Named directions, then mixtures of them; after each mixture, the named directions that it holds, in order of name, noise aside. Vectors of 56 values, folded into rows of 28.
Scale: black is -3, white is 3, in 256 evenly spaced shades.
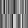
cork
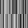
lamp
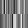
cork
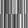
lamp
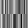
cork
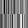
cork, lamp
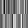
cork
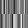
cork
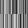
lamp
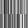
cork, lamp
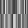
cork, lamp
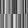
cork, lamp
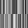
cork, lamp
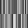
cork, lamp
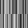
lamp
